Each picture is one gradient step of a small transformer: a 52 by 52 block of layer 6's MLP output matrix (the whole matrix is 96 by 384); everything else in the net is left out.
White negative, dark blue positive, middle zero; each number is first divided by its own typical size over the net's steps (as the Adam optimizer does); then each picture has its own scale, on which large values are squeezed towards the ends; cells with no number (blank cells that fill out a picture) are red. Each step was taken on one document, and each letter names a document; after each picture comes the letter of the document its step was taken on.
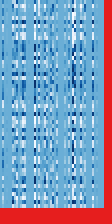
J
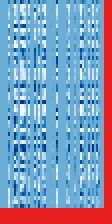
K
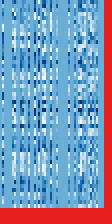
K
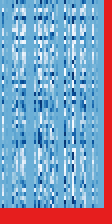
J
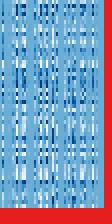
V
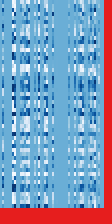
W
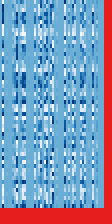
J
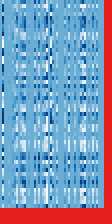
K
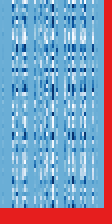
V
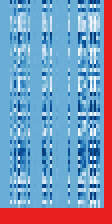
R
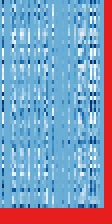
W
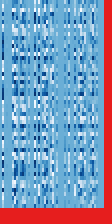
K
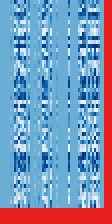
R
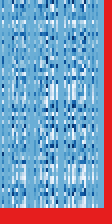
V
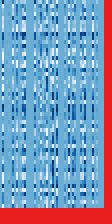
V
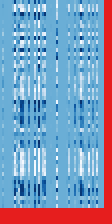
K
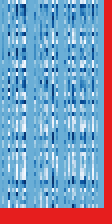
V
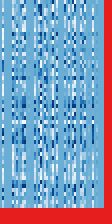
V
